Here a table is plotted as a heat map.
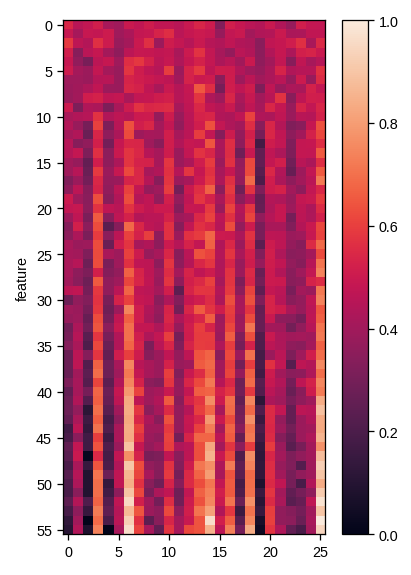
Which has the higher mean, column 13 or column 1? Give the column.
13
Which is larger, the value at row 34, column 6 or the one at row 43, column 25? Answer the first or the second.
the second
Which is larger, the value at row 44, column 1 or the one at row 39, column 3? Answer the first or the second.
the second
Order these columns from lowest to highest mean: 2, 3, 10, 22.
2, 22, 10, 3
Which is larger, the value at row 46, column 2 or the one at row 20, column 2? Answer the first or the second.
the second
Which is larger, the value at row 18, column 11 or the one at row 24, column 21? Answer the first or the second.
the second
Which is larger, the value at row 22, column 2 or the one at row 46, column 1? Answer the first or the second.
the second
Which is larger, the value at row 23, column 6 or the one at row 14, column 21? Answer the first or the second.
the first
